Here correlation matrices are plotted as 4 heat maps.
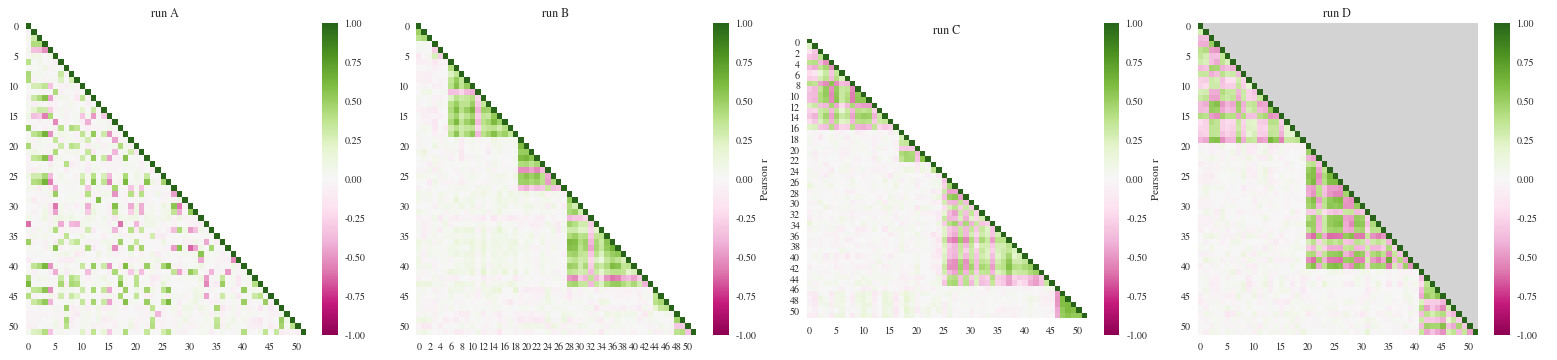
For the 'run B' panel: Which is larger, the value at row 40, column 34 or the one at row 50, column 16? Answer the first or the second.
the first
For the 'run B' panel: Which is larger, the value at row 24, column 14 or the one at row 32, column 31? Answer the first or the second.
the first
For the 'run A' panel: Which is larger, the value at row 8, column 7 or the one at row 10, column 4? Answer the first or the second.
the first
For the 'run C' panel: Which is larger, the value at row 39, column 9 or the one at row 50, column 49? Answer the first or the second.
the second
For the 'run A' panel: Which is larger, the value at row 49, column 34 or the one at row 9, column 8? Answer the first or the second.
the second
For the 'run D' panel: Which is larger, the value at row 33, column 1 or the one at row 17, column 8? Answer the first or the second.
the first
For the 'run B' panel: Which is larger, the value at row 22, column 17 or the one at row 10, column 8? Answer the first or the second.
the second
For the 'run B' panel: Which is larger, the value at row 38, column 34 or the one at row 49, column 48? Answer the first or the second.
the second
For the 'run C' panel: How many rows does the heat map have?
52
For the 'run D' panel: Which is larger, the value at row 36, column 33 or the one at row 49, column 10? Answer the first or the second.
the first
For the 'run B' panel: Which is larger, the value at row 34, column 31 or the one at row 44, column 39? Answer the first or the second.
the first
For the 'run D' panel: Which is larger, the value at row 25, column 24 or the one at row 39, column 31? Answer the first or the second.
the first
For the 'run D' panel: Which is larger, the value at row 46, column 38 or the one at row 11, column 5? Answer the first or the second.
the second
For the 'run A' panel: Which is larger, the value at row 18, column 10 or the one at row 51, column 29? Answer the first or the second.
the first
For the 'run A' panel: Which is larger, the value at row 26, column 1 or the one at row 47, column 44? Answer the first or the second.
the first
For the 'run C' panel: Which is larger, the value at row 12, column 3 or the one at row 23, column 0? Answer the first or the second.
the second
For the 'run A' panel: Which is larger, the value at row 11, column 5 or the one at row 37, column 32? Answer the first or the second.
the first
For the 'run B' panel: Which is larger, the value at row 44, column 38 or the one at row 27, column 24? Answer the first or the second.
the second
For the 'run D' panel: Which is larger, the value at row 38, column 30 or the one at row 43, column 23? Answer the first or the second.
the first
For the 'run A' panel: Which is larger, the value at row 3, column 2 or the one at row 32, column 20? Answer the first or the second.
the first
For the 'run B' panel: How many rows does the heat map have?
52
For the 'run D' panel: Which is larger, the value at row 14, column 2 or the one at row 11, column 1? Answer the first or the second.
the first
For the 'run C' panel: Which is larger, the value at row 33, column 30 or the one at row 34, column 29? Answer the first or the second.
the second
